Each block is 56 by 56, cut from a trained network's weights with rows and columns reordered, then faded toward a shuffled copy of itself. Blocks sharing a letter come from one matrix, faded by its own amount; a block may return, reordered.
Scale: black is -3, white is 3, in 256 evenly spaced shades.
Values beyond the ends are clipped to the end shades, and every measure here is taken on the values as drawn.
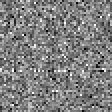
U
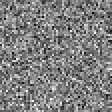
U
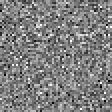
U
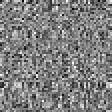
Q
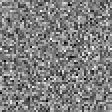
U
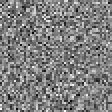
Q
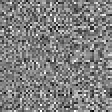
Q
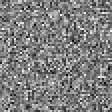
U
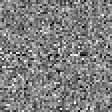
U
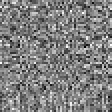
Q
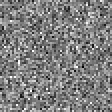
U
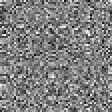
Q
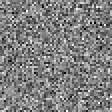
U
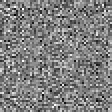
Q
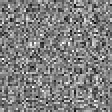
Q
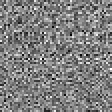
Q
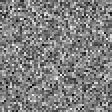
U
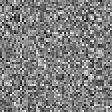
Q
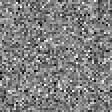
U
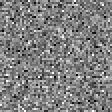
U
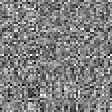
Q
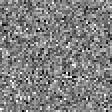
U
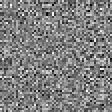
Q
